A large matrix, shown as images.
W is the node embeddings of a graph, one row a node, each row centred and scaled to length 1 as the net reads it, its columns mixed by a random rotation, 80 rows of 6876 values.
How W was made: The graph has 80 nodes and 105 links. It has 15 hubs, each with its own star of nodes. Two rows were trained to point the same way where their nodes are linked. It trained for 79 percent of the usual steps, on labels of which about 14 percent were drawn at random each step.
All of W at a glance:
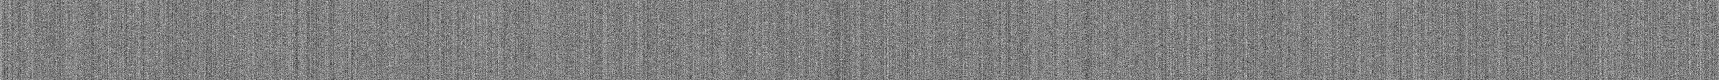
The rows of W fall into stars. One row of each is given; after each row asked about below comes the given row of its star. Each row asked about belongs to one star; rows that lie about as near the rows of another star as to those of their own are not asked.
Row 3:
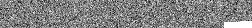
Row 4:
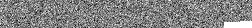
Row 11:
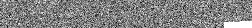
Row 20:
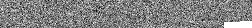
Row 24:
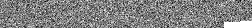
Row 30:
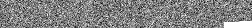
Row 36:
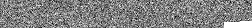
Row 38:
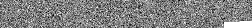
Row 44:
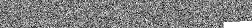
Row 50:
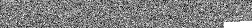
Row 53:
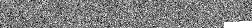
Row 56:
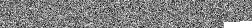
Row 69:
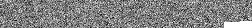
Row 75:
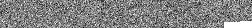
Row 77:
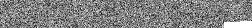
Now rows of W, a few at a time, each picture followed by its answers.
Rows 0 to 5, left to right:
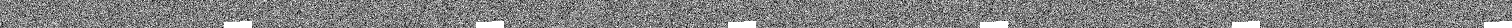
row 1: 11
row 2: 75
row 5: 53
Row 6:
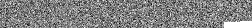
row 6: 3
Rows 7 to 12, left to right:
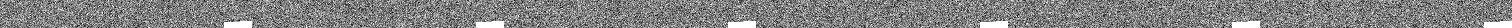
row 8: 30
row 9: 77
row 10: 50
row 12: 50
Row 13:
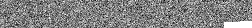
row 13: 24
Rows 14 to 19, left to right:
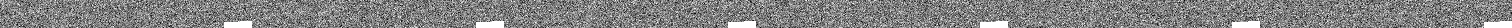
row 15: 20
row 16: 36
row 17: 69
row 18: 36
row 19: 4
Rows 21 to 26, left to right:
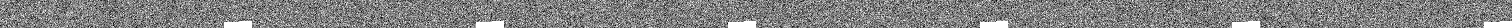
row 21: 11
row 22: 56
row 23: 69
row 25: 20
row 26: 38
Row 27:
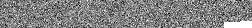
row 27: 75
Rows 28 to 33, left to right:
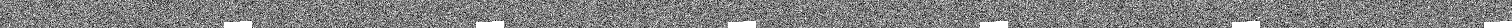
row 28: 53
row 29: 4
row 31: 24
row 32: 44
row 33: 50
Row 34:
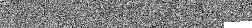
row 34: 4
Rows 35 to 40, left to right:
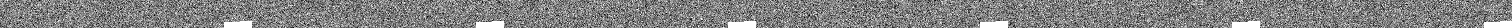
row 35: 75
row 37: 69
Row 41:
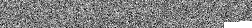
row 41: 44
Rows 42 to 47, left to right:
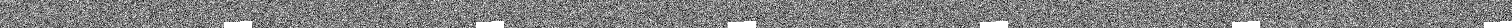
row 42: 20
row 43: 38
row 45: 30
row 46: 44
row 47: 56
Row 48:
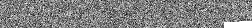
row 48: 11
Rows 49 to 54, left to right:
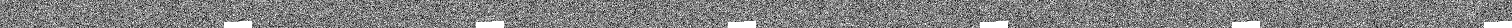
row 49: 11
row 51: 69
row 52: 56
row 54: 3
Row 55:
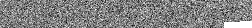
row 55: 38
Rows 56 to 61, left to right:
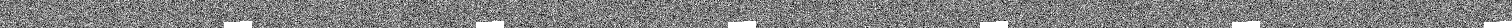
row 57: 3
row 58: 50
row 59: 36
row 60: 4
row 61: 77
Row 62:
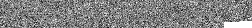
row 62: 44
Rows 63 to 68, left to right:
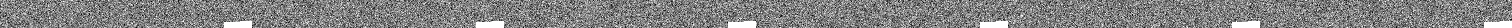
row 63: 24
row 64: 53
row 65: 75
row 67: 4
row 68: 11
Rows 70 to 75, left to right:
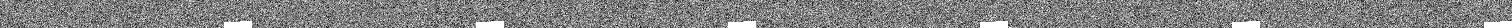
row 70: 38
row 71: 30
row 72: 38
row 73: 77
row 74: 36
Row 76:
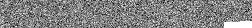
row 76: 24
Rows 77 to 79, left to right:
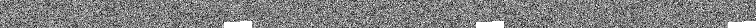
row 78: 69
